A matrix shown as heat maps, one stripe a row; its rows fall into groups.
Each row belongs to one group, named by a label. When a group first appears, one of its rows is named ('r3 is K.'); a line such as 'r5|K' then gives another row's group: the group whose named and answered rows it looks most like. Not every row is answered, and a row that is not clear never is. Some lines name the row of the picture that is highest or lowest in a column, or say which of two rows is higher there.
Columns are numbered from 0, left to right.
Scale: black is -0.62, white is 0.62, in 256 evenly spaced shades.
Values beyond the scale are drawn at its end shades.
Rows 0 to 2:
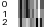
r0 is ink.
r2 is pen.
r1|ink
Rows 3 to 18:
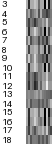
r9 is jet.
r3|pen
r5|ink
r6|pen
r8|pen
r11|ink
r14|jet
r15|pen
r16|pen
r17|ink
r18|jet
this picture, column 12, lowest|17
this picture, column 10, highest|12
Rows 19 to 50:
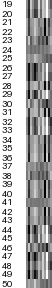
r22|pen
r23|jet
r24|jet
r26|ink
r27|ink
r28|pen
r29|ink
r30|jet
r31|pen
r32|ink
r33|ink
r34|pen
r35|pen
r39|pen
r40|pen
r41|jet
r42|pen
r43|pen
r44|ink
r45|ink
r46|jet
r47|ink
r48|ink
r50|jet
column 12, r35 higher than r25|Yes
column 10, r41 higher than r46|Yes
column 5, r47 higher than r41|No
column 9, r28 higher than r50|No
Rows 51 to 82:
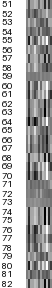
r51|pen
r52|ink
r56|jet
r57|pen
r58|jet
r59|jet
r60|ink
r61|ink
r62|pen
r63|pen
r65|jet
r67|jet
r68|pen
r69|ink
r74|pen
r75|pen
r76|ink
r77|ink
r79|jet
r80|ink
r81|jet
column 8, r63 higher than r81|Yes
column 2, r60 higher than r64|Yes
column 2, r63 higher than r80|No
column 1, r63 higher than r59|No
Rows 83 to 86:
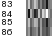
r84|ink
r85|jet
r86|jet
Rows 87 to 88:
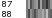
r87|jet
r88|ink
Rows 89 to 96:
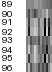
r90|ink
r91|pen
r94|jet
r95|pen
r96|jet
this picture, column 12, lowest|89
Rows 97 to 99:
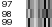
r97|pen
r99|pen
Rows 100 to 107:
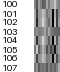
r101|pen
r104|pen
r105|jet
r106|pen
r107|jet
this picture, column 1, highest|105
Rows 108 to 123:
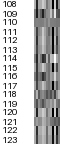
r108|pen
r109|ink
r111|pen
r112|pen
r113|pen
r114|ink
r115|pen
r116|ink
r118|jet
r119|ink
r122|pen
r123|pen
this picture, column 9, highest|114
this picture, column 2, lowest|118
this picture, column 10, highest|114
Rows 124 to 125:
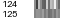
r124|ink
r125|jet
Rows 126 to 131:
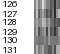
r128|jet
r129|jet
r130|jet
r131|jet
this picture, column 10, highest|130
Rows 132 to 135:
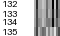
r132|pen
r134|pen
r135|ink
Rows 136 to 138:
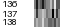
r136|ink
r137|pen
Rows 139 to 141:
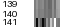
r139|jet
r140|jet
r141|ink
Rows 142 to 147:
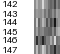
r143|jet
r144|jet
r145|jet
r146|ink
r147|jet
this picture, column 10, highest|146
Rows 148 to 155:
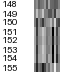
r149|jet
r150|ink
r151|pen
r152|pen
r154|pen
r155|ink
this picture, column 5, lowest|155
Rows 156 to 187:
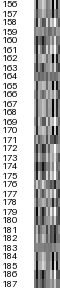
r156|pen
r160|ink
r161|ink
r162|pen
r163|ink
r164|jet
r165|pen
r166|ink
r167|pen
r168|pen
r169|ink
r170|pen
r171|jet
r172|ink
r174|ink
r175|ink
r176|jet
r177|ink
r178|pen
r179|ink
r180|ink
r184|pen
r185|pen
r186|ink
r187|ink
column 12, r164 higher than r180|Yes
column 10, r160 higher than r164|Yes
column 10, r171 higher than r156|No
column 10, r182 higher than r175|No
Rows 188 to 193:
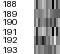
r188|pen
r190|jet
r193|jet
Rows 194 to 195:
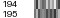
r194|ink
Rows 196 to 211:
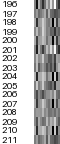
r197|jet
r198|pen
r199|jet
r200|pen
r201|ink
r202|jet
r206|ink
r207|pen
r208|jet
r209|ink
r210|pen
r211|jet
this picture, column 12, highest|203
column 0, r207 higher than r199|Yes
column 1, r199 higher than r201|Yes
